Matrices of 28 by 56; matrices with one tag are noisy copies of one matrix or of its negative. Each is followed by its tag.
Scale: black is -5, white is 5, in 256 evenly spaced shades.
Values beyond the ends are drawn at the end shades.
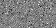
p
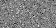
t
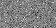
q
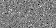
p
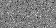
q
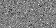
p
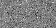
q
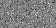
q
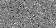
t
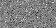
q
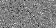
t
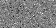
t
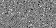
p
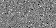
p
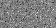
q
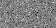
q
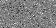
t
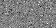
p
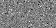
p
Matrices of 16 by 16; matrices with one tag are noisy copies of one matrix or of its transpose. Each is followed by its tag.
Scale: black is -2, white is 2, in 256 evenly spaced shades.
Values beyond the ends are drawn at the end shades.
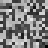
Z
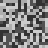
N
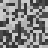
N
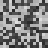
Z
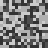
Z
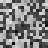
Z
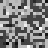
N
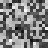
Z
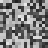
Z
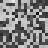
N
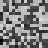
Z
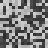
N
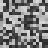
Z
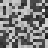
N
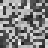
N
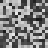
N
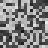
N
